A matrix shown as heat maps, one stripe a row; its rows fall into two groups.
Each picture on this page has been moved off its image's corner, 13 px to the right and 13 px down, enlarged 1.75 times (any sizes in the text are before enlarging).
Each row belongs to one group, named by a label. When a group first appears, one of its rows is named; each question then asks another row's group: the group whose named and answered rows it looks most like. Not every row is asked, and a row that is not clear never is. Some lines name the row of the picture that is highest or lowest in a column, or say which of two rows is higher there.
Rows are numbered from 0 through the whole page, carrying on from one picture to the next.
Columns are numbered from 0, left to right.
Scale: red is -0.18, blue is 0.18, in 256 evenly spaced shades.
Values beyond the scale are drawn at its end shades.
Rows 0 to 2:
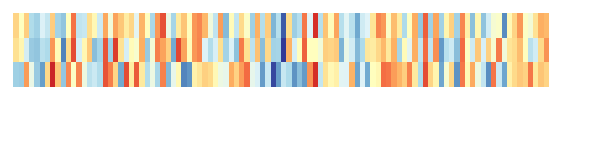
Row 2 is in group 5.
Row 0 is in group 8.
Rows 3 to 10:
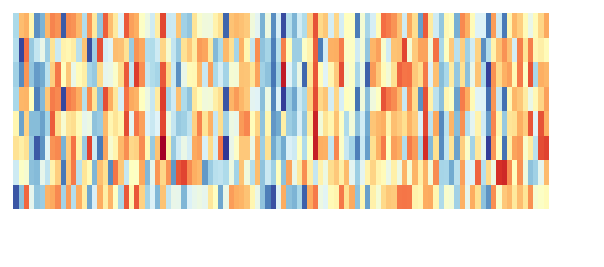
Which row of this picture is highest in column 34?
10
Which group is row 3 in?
5
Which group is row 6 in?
5
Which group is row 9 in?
8
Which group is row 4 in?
8
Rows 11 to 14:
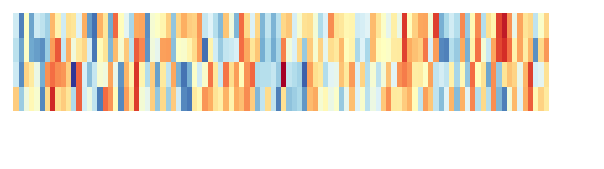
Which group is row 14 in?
5
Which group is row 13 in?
5
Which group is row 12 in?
8
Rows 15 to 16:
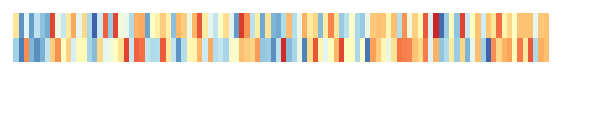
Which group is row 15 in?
8
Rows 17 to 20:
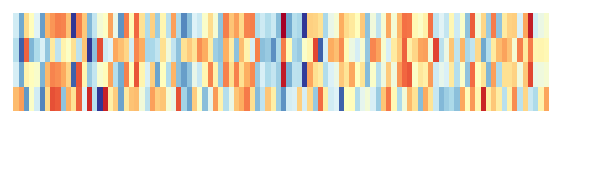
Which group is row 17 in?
5
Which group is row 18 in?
8
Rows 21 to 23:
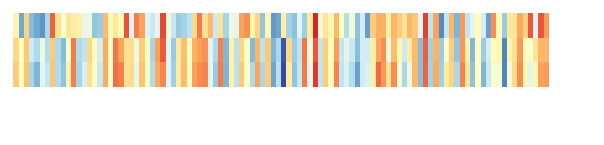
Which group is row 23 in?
8
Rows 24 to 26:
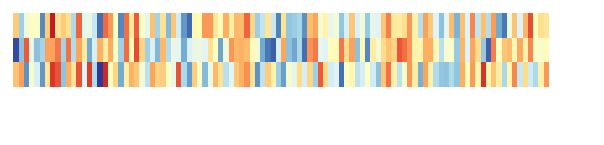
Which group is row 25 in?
5
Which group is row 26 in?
5
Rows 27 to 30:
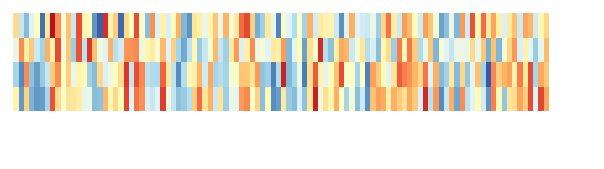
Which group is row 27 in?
5
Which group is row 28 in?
5
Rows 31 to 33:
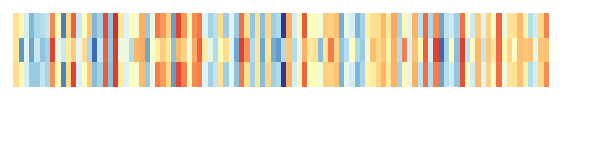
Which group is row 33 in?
8
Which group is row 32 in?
8
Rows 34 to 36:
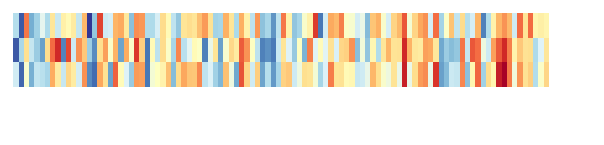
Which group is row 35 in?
5
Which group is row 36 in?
8
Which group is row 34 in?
8
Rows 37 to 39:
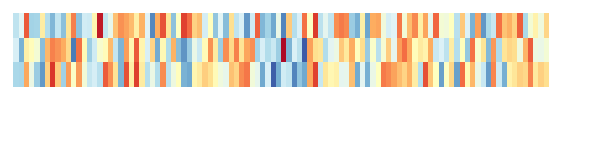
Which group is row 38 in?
5
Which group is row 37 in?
8
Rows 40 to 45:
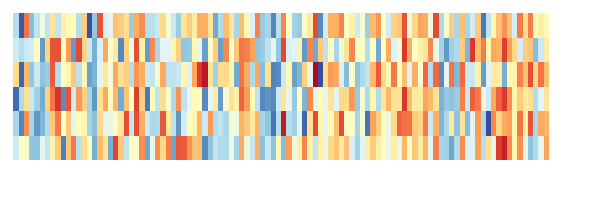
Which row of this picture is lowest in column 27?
45
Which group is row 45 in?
8
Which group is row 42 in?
8
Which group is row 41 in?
5
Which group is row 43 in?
5
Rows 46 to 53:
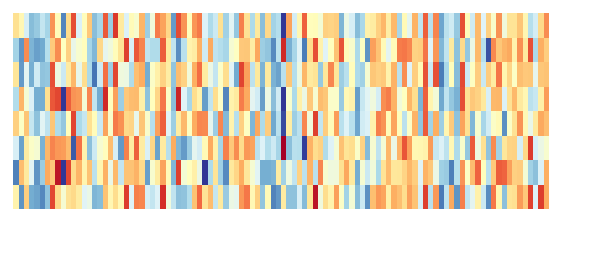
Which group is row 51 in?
5
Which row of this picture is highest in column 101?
51
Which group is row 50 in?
8
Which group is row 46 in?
8
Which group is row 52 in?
5
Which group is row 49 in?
5
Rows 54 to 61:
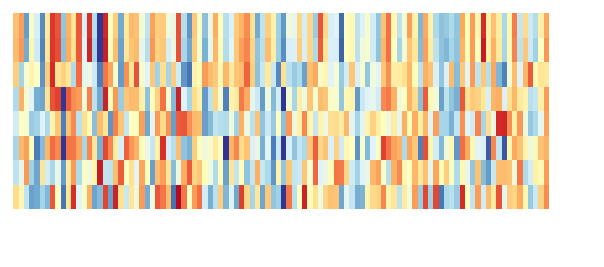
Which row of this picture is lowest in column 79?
56
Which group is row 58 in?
8
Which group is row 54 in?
5
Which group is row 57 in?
5
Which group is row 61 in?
8
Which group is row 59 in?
5
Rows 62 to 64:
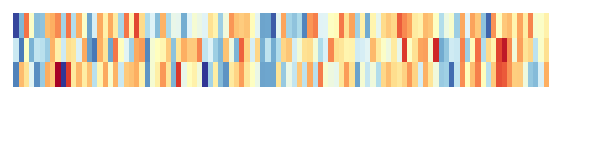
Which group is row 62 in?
5
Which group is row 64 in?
5
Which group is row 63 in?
8
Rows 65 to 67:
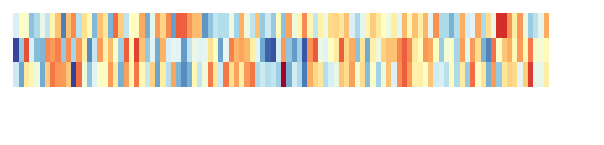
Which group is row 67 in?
5
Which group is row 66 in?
5
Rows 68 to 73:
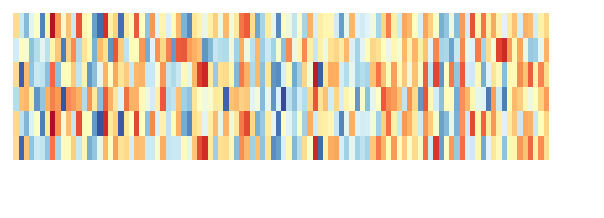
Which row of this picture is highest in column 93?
71
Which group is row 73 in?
8
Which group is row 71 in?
5
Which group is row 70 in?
8
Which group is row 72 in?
5
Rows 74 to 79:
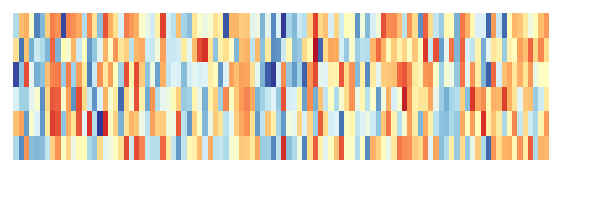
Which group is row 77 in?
5
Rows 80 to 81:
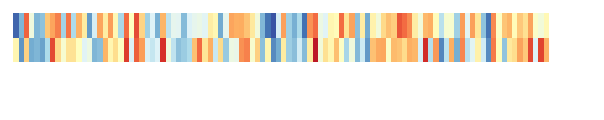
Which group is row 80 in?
5
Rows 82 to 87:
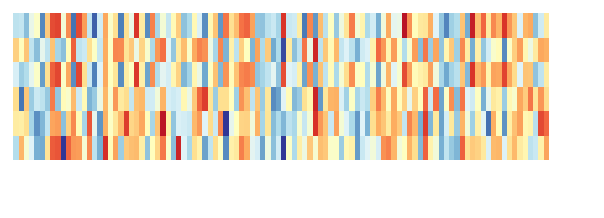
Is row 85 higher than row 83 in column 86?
Yes
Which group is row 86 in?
8
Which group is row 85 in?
8
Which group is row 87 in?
5
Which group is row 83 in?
8
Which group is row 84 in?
5
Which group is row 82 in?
5
